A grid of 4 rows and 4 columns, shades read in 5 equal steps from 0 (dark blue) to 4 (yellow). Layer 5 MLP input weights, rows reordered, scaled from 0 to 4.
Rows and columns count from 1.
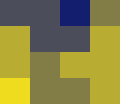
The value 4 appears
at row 4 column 1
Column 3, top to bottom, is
0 1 3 2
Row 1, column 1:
1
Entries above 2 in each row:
0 2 3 2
